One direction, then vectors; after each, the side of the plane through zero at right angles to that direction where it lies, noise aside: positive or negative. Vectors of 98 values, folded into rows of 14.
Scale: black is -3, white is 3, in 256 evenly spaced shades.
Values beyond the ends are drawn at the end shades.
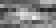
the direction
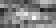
positive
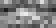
positive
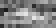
positive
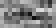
negative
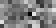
negative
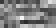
positive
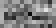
negative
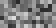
positive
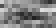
negative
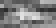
positive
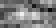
positive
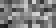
positive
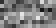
positive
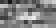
positive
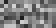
negative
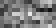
positive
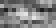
positive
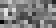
negative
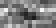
negative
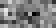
negative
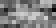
positive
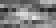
positive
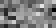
positive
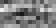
negative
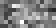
positive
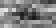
negative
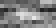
positive
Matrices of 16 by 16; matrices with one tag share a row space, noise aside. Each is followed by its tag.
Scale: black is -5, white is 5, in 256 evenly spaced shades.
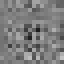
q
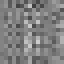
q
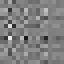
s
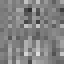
q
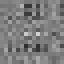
q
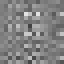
q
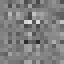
q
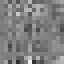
q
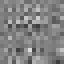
q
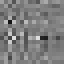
s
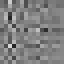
s
